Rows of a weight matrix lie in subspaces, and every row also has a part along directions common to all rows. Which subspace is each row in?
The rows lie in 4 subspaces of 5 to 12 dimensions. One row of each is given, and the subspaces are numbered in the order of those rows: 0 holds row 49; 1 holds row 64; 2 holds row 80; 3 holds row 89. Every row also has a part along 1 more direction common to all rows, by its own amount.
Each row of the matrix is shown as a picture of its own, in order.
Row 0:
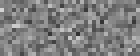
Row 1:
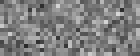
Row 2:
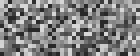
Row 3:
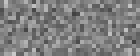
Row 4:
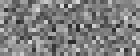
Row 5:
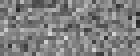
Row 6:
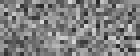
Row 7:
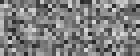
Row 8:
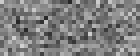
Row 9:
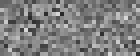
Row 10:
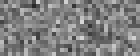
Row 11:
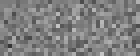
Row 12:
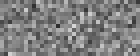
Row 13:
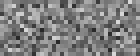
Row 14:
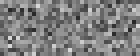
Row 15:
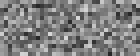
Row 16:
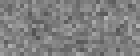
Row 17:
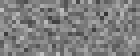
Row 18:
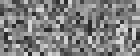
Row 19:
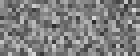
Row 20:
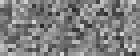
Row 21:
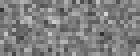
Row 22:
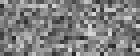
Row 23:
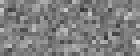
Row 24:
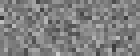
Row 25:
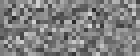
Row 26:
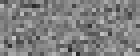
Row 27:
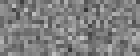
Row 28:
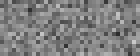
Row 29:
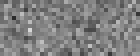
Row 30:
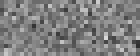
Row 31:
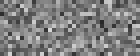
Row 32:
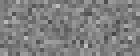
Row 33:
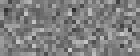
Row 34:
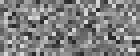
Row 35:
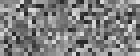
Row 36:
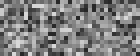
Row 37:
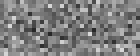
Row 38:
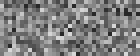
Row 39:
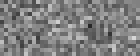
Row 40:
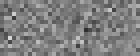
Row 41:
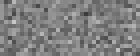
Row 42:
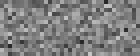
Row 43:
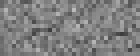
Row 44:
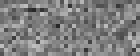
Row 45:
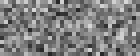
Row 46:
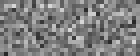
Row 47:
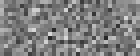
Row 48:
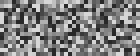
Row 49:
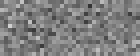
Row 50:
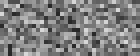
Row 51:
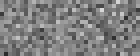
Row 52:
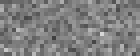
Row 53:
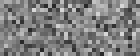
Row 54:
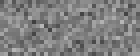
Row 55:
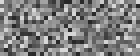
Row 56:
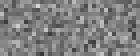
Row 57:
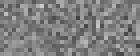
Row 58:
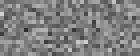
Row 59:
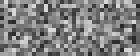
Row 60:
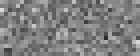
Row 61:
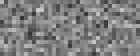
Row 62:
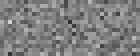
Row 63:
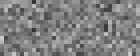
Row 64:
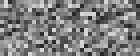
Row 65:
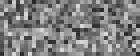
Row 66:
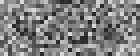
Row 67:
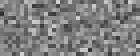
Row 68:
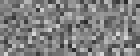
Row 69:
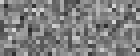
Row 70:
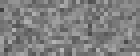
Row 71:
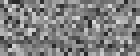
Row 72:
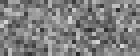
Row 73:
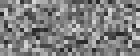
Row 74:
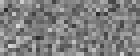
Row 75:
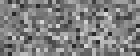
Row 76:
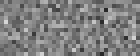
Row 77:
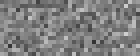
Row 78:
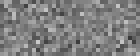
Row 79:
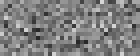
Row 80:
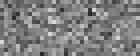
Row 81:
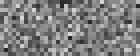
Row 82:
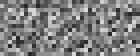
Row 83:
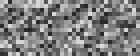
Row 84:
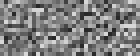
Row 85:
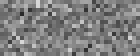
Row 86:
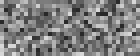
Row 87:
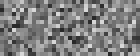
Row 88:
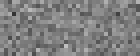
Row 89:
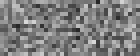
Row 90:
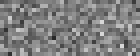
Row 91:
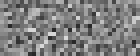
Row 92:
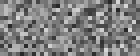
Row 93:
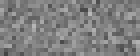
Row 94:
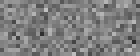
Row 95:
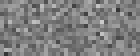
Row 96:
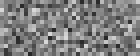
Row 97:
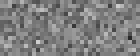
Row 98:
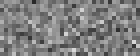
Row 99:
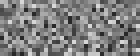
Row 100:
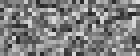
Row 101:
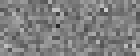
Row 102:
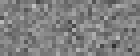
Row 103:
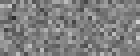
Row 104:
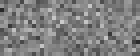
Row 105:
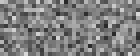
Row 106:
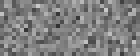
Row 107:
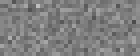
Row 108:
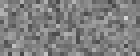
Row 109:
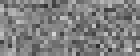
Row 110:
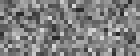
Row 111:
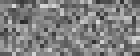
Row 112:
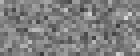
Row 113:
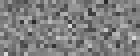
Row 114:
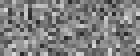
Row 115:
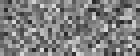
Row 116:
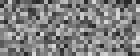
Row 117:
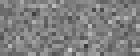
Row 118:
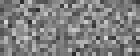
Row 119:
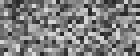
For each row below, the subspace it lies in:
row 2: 1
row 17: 2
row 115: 1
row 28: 1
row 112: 0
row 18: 1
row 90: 2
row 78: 1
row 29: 1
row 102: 2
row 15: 3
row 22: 2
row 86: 3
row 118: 0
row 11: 3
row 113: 2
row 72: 3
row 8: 0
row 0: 2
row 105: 1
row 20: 3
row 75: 3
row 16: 3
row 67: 3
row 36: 3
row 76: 3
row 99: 2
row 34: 0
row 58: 3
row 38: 2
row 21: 2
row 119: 2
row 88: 1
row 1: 1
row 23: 0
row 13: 2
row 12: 2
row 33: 3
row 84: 1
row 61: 1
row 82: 1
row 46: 2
